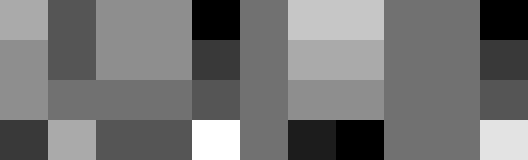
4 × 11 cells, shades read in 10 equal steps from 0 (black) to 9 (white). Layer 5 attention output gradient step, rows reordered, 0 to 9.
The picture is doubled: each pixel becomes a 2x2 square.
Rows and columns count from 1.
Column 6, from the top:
4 4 4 4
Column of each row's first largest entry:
7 7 1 5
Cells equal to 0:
3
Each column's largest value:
6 6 5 5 9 4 7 7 4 4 8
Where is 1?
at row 4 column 7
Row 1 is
6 3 5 5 0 4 7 7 4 4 0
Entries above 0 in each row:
9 11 11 10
